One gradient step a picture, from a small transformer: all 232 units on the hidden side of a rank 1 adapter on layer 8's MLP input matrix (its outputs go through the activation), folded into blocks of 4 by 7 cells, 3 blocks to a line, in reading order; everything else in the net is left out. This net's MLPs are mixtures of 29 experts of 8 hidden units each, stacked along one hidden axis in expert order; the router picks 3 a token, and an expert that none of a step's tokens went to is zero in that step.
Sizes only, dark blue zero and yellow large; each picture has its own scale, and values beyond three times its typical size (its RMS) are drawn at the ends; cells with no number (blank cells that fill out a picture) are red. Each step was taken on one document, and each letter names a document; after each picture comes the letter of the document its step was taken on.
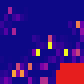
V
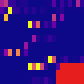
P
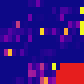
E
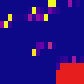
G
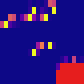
G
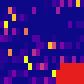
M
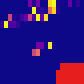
G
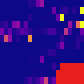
E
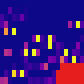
V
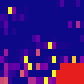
M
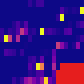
E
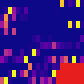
M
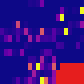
E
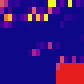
G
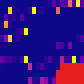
M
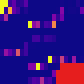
P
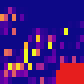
V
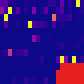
P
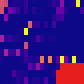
P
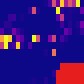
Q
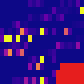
E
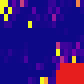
P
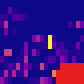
V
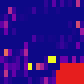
M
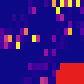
Q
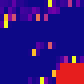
G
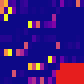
P
